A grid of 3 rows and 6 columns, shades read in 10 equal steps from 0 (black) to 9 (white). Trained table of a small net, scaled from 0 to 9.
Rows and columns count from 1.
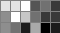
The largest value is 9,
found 2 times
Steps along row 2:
up down down down same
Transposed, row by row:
8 5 5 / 8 9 4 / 9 7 1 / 3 4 6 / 4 2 0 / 2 2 1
